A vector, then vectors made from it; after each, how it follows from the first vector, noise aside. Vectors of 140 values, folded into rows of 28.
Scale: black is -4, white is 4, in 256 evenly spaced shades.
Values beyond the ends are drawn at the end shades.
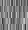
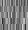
copied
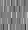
partly zeroed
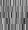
negated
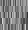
negated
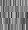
negated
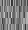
copied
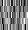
scaled up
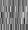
wrapped around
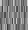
wrapped around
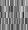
wrapped around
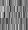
wrapped around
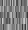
sign-scrambled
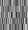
sign-scrambled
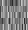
sign-scrambled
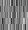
copied
